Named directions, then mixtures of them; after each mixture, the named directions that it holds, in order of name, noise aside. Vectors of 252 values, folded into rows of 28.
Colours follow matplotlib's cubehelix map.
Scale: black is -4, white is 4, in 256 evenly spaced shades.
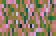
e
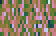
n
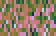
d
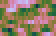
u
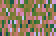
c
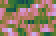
u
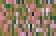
d, e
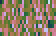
n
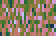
c, n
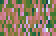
d, n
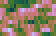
u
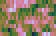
d, u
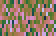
c, d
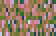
c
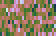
c, u
